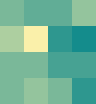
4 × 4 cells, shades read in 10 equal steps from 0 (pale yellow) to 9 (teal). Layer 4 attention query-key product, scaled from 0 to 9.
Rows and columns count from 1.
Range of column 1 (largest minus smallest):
2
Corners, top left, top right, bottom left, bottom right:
5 4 5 8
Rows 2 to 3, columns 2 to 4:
0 8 9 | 5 7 7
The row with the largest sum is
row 3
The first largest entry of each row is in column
2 4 3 4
